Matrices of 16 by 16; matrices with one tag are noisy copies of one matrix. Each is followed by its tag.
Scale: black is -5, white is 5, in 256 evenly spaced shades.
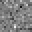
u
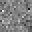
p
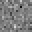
u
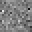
p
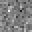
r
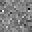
p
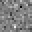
u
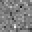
u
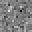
r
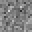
r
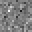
r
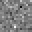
u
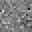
p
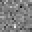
u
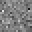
p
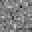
u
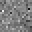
p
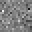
p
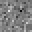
r
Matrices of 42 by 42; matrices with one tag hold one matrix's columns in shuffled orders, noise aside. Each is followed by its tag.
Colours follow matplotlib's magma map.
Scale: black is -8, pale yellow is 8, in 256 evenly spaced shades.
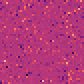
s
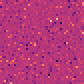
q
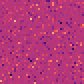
q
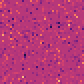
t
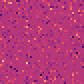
s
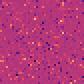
q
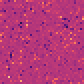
t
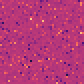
q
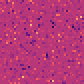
t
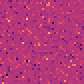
q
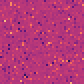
q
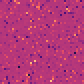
s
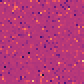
s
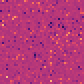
t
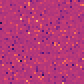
q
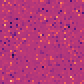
t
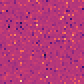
t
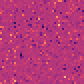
t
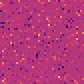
t
